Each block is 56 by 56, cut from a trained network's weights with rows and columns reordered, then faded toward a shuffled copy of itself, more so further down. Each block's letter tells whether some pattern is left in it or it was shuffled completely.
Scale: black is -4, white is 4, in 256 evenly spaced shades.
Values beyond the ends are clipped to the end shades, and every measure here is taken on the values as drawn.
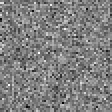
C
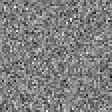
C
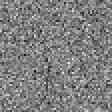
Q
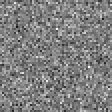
C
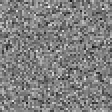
Q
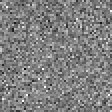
C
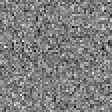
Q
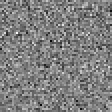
Q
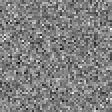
Q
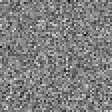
Q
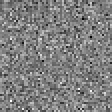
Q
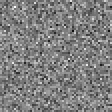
C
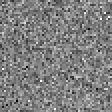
C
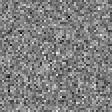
Q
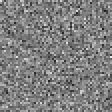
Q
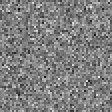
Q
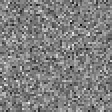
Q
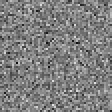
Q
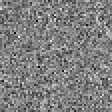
C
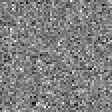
Q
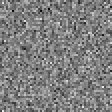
C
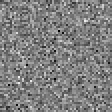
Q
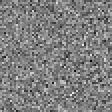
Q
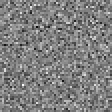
Q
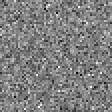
C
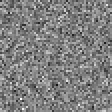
C
